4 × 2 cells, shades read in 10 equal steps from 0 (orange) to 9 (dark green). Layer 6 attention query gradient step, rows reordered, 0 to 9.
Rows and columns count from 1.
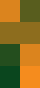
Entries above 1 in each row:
1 2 1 1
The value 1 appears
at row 1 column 1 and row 3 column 2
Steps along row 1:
up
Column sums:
22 11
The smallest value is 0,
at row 4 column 2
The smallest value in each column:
1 0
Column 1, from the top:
1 4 8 9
